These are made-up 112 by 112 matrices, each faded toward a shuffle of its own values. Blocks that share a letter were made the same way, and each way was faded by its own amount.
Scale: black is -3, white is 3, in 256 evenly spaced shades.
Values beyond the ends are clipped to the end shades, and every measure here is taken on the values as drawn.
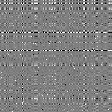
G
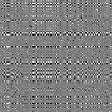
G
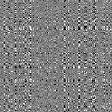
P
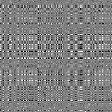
G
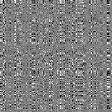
P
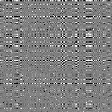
G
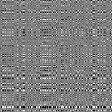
G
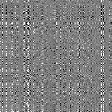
P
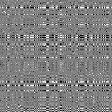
G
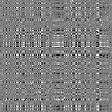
G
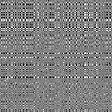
G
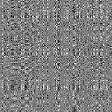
P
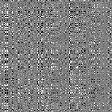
P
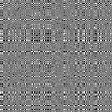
G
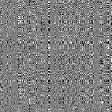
P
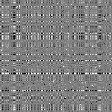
G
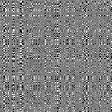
P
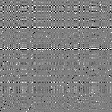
G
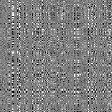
P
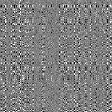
P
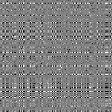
G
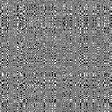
P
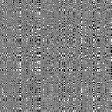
P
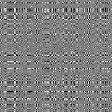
G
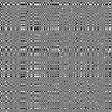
G
